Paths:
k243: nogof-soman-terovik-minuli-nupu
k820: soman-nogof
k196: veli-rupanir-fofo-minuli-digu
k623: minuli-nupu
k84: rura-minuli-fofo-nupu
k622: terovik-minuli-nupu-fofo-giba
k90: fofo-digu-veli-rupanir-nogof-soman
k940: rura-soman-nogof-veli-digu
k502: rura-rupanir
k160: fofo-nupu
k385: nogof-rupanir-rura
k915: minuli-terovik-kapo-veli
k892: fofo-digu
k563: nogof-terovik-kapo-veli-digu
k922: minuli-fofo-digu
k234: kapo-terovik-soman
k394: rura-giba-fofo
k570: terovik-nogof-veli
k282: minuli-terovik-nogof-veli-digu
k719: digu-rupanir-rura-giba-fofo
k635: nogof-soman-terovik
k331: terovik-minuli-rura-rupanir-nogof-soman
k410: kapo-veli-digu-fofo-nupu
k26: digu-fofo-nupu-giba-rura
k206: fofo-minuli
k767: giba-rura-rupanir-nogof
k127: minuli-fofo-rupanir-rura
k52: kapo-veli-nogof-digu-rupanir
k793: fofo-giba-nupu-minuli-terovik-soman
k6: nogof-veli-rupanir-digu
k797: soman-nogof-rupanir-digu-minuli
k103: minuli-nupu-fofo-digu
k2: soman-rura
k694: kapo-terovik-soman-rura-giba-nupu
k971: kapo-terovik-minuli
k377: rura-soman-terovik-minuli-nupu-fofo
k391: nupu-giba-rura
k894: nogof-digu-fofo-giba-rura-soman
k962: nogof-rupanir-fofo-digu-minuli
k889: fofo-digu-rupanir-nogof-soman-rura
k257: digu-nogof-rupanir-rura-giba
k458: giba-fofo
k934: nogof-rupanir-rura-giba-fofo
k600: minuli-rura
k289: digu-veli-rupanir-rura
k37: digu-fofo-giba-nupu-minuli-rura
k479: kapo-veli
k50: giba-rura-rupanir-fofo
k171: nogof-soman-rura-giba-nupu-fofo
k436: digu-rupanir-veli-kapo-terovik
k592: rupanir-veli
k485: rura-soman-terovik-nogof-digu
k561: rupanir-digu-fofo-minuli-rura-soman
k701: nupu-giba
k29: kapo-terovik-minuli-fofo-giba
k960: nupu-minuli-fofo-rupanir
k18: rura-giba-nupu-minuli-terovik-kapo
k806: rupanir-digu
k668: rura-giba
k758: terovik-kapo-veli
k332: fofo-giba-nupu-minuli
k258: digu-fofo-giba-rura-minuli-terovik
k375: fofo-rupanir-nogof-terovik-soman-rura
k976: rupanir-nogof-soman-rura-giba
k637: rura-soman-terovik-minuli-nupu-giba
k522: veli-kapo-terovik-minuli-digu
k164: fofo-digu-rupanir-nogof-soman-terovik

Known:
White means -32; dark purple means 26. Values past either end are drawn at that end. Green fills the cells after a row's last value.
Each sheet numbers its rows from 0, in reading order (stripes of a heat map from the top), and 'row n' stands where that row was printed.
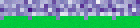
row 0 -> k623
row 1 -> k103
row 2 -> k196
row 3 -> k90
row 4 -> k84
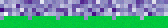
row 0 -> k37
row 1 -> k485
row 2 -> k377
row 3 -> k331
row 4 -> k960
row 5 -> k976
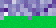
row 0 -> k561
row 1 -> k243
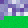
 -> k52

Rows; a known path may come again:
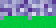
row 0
k377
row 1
k84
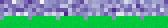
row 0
k90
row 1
k940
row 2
k171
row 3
k701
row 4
k196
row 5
k623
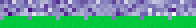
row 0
k331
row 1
k103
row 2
k375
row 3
k2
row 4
k635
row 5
k436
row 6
k561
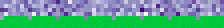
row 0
k127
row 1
k26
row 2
k485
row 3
k479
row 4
k806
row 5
k37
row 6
k694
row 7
k160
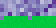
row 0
k18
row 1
k243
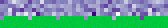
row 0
k52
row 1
k976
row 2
k600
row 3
k637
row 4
k719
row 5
k522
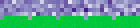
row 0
k820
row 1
k767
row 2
k164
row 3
k960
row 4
k391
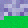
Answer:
k668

